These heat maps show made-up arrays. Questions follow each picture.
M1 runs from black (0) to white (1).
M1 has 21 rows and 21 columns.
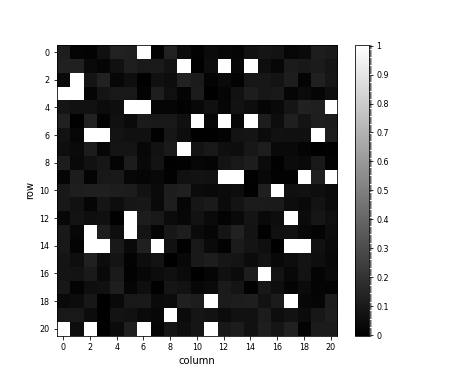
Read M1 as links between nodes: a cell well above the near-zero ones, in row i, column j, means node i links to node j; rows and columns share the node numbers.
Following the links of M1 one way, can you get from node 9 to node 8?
yes
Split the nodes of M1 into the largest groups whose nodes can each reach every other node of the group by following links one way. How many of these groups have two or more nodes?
1
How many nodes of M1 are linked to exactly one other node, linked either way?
2
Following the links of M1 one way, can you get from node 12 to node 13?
yes
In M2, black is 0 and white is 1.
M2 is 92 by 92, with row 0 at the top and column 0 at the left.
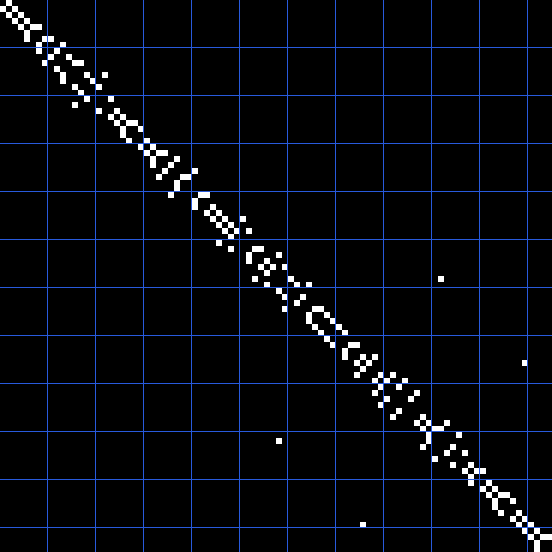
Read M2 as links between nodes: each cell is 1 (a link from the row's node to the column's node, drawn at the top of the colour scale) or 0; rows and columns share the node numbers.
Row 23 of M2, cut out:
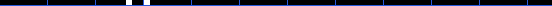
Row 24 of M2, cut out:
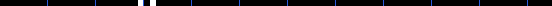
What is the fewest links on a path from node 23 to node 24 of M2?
1
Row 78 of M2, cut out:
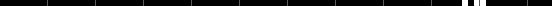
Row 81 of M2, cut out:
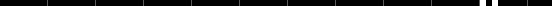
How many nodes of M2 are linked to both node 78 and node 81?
1
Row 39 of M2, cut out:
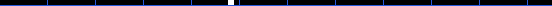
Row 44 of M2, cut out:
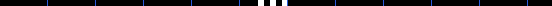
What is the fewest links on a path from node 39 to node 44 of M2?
4
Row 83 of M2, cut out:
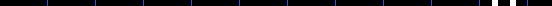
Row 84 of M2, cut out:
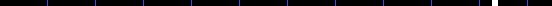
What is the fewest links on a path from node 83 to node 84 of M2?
2
